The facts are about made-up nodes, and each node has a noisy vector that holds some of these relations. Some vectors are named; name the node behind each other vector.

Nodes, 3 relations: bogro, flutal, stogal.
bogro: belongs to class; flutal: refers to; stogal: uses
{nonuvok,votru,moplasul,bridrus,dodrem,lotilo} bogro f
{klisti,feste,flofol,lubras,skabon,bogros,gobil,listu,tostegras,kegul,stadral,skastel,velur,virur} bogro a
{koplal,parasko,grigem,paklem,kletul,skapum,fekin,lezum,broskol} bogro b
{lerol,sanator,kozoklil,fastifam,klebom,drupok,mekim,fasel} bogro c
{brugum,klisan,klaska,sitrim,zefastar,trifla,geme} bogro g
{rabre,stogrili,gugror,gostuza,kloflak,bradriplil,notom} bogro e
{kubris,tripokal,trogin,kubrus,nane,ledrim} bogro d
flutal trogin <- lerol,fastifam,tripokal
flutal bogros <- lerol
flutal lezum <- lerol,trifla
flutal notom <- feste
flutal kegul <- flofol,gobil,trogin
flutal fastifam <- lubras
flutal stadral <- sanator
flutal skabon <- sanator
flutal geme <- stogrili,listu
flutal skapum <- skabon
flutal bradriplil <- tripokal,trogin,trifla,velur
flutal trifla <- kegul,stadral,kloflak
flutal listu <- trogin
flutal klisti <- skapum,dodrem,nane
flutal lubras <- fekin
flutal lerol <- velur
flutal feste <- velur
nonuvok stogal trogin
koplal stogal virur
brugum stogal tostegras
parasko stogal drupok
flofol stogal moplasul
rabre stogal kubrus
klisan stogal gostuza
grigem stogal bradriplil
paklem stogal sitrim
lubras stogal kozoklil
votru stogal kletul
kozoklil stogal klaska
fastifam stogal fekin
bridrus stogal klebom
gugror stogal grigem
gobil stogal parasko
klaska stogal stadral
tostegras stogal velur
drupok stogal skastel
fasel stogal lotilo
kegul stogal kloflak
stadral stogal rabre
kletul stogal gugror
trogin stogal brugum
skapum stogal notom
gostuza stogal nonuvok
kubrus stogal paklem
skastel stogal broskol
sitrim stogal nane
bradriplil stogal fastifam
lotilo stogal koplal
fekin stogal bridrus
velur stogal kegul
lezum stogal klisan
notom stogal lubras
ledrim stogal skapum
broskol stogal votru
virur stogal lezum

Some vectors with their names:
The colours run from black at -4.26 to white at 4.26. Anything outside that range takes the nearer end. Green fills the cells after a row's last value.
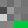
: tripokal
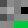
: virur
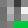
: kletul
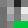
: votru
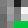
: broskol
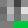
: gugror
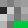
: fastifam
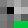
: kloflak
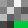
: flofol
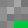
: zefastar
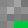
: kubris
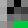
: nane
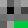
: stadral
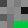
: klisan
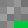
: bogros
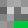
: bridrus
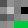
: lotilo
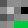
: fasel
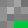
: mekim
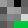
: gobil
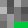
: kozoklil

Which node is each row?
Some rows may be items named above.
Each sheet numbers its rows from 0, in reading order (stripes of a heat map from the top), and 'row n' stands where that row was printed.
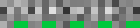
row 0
fekin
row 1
bradriplil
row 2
tostegras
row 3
grigem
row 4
gostuza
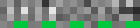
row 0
grigem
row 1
kletul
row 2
skabon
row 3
nonuvok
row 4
skapum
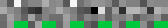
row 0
ledrim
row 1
trifla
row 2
ledrim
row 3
kegul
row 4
tostegras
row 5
brugum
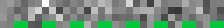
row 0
klisti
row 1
moplasul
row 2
lerol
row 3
fekin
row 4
geme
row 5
notom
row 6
trifla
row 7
klaska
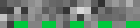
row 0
trogin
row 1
klisti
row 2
velur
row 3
rabre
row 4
sanator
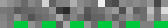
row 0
dodrem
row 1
stogrili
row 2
trifla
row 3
listu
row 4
nonuvok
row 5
gugror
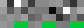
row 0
lubras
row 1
lezum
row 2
feste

